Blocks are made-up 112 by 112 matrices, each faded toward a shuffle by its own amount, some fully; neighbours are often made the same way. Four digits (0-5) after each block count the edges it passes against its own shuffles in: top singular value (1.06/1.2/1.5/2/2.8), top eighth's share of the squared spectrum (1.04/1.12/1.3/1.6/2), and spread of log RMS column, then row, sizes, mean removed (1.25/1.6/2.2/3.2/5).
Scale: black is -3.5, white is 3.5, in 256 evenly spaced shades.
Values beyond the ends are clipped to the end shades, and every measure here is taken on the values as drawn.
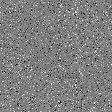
2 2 1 0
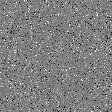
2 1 0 0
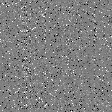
3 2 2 0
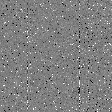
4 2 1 0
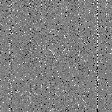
4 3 2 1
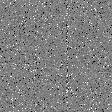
2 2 1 0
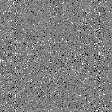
4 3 2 1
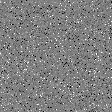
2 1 0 0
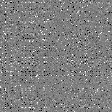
4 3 2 2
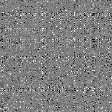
4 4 2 3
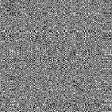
5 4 3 3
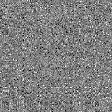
4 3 2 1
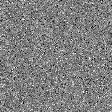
3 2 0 0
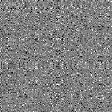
4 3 2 2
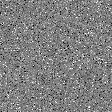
3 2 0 0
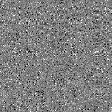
4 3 2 2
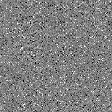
4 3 1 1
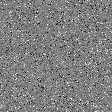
0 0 0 0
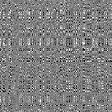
5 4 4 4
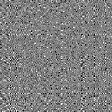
5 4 3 3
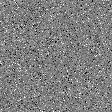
1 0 0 0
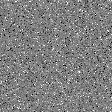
2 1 0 0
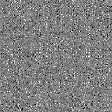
4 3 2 2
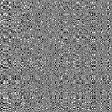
5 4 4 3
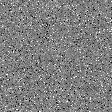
1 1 0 0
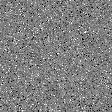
2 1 0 0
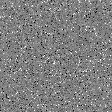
0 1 0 0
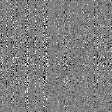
2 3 4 3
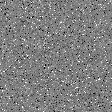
0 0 0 0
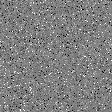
0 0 0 0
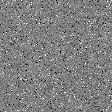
0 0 1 0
